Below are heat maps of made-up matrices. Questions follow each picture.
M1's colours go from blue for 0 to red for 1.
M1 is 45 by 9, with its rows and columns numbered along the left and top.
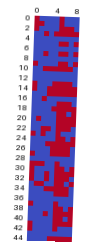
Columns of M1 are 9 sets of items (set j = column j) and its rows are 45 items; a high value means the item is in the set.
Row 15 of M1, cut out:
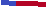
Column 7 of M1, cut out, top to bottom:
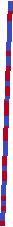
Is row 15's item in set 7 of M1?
yes
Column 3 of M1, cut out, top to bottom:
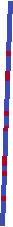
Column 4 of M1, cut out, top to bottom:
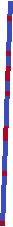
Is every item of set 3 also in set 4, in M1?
no
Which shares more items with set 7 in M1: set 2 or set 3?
set 3
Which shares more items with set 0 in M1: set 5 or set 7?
set 5
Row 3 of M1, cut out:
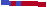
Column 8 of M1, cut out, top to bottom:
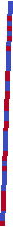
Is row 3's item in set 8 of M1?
yes
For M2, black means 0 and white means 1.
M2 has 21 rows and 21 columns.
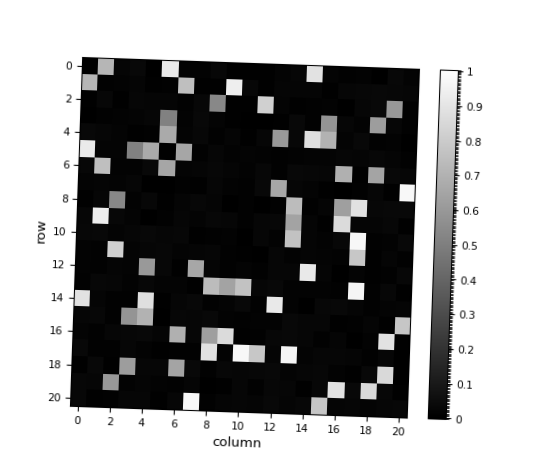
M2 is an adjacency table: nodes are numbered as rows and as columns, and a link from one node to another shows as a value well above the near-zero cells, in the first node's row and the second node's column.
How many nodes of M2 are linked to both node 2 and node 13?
1
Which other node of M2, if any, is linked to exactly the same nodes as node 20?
none
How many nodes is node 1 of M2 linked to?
3
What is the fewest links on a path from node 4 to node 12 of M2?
1
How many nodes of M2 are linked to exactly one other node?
0
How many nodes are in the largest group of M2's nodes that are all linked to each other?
3
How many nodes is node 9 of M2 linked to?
3
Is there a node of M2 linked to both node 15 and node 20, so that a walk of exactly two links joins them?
no
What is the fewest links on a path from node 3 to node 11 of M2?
4
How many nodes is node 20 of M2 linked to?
2
